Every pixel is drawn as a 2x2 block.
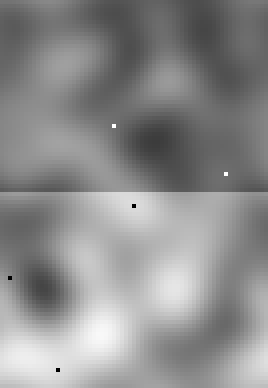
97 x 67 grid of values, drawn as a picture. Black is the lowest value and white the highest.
The bottom part is higher, past a seam about 50% of the way down. The ninth with the highest average is the bottom middle. Five lone cells stand out: two far higher and three far lower than their neighbours. No regular stripes run through it. The bottom left is the roughest part.
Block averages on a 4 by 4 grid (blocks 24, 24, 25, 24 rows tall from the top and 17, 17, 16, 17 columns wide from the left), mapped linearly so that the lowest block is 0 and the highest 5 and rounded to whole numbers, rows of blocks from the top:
1 1 1 0
2 2 0 1
1 4 4 2
4 5 3 3
